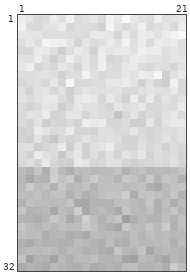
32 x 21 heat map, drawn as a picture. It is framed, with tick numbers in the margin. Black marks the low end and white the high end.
Stripes: none. Seam: horizontal, 60% of the way down, the top part higher. Average level on the scale: 80%. Slope: up to the top.
